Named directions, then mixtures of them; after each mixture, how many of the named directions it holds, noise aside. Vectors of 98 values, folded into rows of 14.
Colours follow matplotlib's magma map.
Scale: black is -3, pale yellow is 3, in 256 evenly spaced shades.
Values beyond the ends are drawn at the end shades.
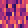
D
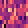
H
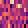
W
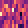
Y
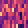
one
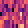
one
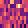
two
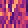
three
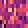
one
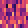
one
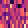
one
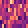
two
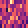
three
